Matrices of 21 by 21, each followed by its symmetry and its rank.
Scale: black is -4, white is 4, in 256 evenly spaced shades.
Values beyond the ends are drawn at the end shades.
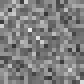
symmetric, full rank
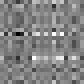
neither, rank two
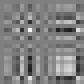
symmetric, rank one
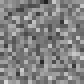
neither, full rank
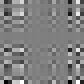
neither, rank one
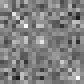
symmetric, rank three
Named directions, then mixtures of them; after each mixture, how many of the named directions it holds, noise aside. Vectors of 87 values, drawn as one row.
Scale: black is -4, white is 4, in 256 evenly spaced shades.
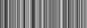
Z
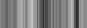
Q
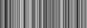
two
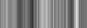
one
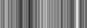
two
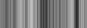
one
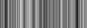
two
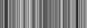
two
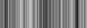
two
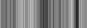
one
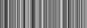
one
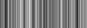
two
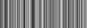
one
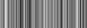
two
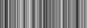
two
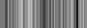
two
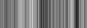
one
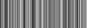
one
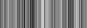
two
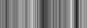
one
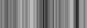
one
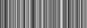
one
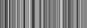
one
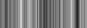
two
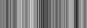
one
